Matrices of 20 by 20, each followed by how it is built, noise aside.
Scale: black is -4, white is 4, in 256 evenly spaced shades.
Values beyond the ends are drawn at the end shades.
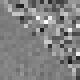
upper triangular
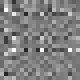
low rank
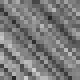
Toeplitz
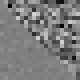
upper triangular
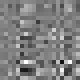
low rank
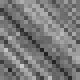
Toeplitz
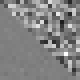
upper triangular
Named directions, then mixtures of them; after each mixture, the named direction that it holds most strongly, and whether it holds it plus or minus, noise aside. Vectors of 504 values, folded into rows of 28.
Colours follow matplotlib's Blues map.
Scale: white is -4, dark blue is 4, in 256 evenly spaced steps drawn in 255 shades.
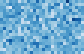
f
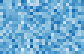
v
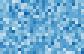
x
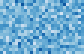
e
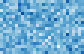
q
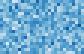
x, plus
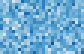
x, plus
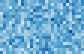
v, plus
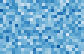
q, minus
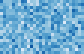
v, plus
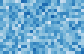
x, plus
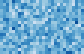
x, minus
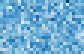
f, plus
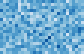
q, minus
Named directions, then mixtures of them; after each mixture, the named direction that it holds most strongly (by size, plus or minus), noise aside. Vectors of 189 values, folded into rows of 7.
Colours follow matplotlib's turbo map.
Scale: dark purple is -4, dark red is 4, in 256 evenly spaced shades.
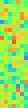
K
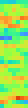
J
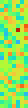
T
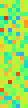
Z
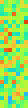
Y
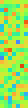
Y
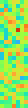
T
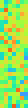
K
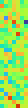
Z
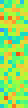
Z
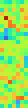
J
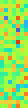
T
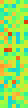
Y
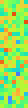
Y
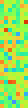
Y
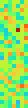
T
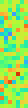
Y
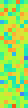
K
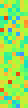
Z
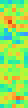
J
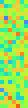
Z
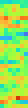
J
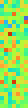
Y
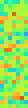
Y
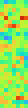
J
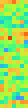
J
